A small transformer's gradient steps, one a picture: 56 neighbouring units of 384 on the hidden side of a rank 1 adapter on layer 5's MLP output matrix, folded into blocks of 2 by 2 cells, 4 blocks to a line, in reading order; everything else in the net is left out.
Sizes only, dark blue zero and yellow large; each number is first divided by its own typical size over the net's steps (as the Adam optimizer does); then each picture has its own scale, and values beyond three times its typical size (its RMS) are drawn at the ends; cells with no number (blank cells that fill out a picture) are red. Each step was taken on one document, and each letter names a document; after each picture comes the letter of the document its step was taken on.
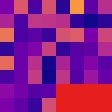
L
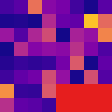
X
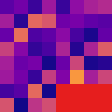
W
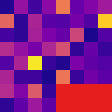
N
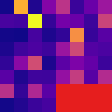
N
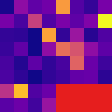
N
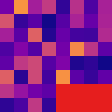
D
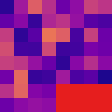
X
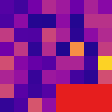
X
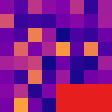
D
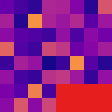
W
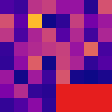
D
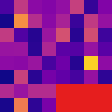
X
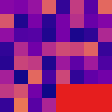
N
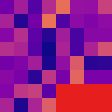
W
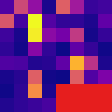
N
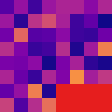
W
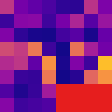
L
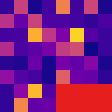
N
